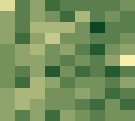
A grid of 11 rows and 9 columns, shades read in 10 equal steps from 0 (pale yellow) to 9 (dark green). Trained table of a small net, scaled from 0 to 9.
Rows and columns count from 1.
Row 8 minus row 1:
4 1 -1 -3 0 -1 -1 0 -1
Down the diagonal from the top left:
1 6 3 2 4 5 6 6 6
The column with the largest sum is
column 7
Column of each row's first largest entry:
4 5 7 2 7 5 4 2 8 7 4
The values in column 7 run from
5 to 9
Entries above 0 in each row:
9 9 9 9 9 8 9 9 9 9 9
